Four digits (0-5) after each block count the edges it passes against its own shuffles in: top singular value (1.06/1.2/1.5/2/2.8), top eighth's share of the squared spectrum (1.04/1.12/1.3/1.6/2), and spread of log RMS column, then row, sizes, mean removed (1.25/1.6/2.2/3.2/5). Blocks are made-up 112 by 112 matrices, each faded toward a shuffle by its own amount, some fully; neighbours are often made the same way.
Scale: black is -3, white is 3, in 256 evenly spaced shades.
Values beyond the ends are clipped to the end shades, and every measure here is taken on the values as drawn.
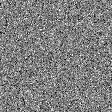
0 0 0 0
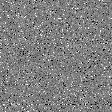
1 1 0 1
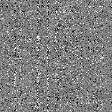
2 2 3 2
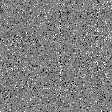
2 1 1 1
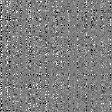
2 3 4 3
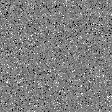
1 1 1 0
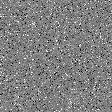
0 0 0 0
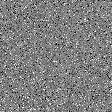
0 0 0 0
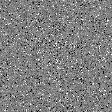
1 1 2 1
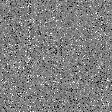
1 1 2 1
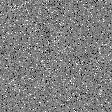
0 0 0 0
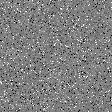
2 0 0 0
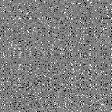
5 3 2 3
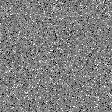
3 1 0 0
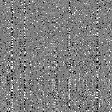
4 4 3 2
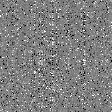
4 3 2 1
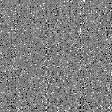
4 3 2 1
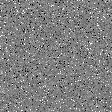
0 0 0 0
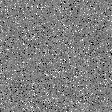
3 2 0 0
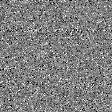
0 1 0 3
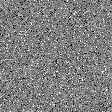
0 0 0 0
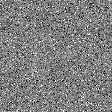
0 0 0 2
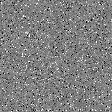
2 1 0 0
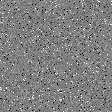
2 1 0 0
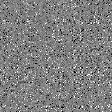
4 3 2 2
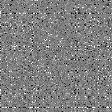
4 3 2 3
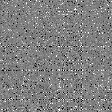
4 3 2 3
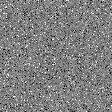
2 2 0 0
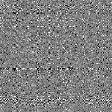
4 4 3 3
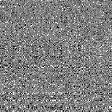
4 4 2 3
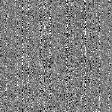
2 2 4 0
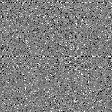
4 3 1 2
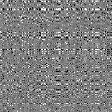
5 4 3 4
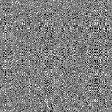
5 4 3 3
